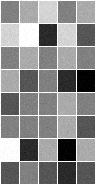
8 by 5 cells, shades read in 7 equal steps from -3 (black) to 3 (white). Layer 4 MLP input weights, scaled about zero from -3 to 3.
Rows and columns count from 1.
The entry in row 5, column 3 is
0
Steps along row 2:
up down up down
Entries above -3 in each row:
5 5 5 4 5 5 4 5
